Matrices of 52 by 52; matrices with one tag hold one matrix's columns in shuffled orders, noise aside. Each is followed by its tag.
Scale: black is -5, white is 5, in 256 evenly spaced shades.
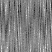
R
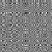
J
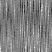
R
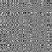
J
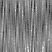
R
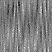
R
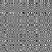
J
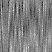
R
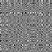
J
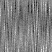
R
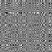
J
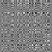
J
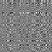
J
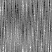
R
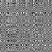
J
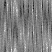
R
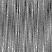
R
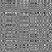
J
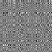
J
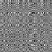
J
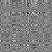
J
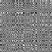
J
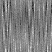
R
